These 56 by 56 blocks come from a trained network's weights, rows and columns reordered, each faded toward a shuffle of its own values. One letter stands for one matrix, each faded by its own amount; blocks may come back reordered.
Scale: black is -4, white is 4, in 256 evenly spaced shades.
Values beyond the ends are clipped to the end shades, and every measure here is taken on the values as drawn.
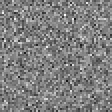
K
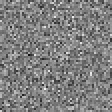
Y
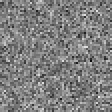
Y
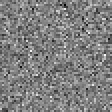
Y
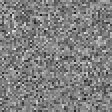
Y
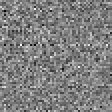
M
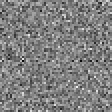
K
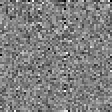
M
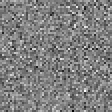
M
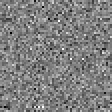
K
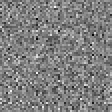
M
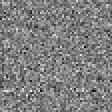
K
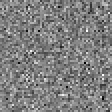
K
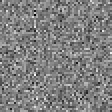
K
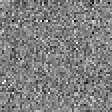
M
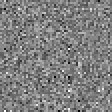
Y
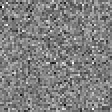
M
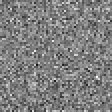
K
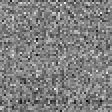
M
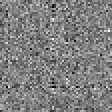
M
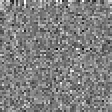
M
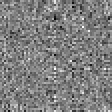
M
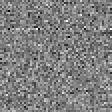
K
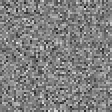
Y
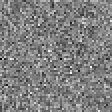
K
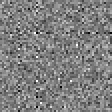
M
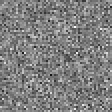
K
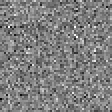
K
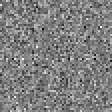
K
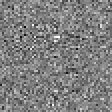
M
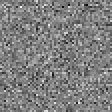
K
